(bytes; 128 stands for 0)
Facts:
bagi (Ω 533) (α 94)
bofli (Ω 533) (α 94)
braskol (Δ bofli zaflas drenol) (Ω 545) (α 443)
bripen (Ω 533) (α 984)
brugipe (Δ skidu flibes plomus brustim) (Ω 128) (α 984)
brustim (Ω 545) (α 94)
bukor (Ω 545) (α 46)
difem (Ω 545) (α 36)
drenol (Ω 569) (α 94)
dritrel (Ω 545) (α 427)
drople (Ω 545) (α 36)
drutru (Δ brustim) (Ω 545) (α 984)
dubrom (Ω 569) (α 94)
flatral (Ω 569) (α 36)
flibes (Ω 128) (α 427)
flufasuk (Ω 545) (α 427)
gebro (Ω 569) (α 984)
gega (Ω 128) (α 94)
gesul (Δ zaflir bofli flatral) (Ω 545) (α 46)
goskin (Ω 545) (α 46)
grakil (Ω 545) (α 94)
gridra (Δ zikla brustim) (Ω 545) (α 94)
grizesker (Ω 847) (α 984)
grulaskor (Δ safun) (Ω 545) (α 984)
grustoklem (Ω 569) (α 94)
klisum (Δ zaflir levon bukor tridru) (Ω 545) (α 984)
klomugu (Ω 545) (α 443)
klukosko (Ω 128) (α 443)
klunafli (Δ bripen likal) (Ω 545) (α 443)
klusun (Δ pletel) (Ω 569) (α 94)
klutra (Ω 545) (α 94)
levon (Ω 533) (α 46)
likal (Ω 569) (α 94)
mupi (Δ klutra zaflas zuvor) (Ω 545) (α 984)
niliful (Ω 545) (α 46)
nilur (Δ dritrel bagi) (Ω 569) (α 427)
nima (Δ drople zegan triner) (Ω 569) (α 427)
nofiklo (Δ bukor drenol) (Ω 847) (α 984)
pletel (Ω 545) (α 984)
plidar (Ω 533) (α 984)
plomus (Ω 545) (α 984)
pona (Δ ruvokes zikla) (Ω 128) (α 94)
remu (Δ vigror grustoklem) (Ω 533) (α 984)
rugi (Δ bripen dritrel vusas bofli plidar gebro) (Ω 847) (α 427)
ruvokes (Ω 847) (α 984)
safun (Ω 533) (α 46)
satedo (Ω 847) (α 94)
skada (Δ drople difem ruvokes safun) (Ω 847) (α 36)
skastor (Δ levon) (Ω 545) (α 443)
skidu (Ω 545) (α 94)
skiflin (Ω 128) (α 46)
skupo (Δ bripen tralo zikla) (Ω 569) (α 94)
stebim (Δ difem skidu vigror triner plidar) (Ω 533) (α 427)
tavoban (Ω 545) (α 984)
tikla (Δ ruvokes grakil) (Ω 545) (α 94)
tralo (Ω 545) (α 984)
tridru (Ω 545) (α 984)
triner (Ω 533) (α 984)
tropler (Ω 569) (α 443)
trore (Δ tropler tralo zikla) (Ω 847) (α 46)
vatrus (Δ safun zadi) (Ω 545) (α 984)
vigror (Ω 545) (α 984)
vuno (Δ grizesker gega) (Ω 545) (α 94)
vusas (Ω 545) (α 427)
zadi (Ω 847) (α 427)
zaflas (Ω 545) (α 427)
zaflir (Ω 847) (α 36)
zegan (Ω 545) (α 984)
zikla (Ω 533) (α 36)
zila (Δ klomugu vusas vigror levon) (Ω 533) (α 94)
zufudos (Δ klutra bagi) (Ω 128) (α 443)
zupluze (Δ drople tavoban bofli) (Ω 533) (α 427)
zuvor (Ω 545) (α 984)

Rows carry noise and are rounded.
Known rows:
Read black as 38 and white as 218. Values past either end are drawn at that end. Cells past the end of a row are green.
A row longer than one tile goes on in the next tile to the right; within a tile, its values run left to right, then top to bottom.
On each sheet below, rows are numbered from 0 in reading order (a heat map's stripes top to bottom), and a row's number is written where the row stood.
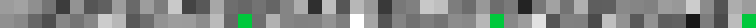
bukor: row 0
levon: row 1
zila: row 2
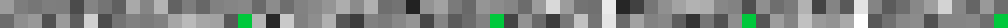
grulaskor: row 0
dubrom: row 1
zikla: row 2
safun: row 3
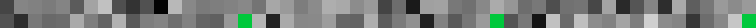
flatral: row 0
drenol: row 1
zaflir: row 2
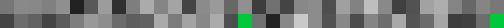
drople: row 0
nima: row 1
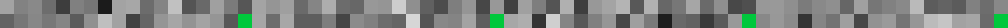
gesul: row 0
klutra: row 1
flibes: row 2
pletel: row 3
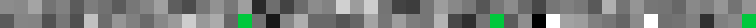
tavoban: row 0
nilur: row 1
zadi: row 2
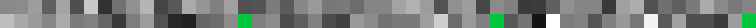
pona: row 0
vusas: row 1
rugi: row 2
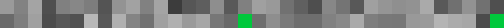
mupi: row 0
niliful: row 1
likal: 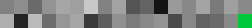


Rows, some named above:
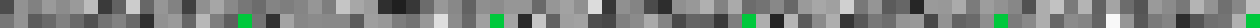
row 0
klunafli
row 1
gebro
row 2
skupo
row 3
likal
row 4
bofli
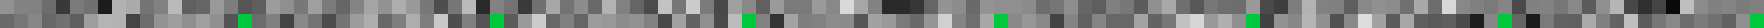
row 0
gesul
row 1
zaflas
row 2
remu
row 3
gebro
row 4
vigror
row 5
zupluze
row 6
flatral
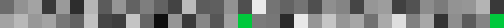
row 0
brugipe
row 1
trore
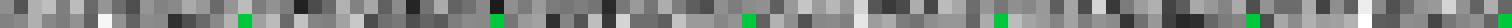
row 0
bofli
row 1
skiflin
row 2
klisum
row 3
bripen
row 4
pona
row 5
safun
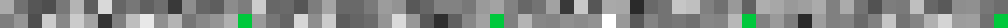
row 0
grizesker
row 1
satedo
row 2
levon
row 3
tralo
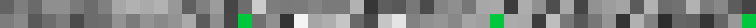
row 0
flufasuk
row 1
ruvokes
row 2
flibes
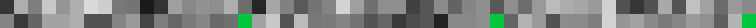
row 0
tropler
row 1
klukosko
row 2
bripen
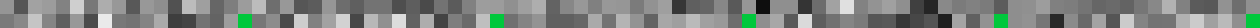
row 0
bagi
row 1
nofiklo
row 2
zuvor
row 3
zufudos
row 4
tridru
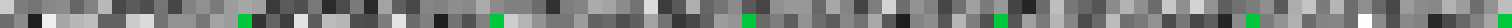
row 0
ruvokes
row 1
skada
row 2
gega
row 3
braskol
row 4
stebim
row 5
bofli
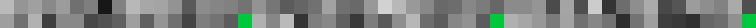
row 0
gridra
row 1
vuno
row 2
pona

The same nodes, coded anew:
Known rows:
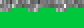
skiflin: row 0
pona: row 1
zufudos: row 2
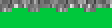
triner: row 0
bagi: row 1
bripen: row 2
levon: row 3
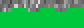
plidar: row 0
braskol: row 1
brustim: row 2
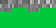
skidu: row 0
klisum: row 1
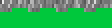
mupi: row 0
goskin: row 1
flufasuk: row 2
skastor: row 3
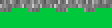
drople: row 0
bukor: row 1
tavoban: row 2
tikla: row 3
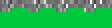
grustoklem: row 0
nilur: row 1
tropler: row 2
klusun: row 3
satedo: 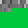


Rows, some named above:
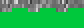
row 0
gebro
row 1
flibes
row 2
likal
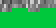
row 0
levon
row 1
klunafli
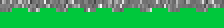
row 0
klisum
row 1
zadi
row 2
nima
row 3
remu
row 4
braskol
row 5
ruvokes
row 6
gridra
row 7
nilur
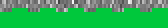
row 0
gesul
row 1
tridru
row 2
zadi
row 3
gesul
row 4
nofiklo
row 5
klisum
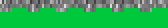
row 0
skada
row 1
zikla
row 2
klukosko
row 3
levon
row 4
levon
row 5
tralo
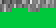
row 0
zikla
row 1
mupi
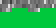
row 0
gega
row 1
ruvokes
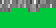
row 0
zuvor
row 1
flatral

